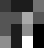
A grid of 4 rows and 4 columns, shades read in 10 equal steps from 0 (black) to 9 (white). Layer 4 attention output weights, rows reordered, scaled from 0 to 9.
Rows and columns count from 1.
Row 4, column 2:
1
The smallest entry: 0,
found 2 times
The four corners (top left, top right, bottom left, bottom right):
2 4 5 0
